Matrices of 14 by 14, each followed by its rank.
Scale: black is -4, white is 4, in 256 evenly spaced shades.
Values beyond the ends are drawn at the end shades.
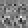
three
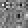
three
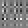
one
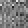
three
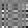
one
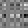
one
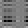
one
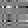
one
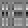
one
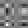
one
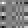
one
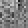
three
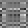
one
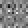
three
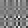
one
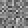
three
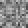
three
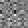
three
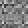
three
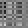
one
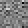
three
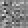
three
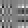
one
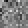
three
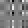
one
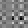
one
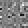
three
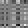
one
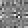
three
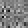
three
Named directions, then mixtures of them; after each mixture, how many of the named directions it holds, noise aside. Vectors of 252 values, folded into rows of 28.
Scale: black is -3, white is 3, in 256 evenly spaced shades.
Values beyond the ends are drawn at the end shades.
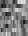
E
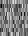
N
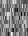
two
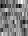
two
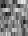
one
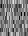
one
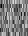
one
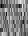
two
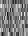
one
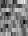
one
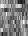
two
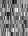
two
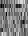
two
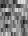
one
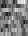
one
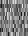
one
